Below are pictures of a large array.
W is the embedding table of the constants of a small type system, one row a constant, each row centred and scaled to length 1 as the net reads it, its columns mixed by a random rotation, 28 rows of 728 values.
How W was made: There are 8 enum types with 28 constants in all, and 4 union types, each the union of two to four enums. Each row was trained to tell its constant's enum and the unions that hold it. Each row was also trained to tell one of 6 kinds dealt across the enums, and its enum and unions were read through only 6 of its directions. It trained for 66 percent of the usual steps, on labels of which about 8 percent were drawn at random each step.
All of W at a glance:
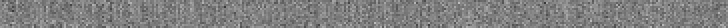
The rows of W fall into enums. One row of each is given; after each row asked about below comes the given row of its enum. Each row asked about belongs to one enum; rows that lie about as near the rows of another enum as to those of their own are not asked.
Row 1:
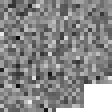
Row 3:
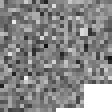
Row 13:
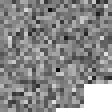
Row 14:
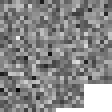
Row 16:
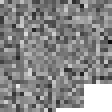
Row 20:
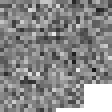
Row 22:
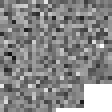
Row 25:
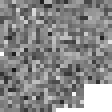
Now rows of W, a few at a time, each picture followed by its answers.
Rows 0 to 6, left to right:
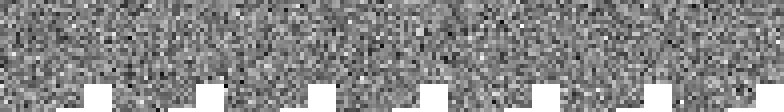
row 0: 13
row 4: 22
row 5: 16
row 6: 3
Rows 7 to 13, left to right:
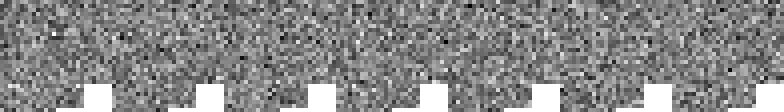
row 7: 16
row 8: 1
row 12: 14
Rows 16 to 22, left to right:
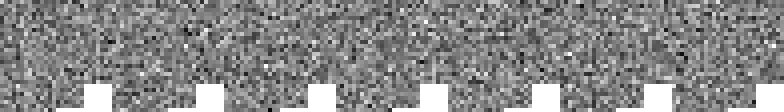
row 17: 20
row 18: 1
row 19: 16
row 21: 3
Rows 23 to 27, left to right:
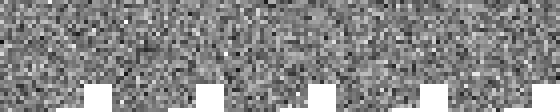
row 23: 20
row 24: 3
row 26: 25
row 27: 22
